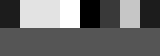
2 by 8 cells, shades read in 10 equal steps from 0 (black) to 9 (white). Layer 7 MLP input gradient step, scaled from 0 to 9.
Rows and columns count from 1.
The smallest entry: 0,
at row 1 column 5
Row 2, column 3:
3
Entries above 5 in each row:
4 0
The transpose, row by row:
1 3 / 8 3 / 8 3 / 9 3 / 0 3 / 2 3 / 7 3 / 1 3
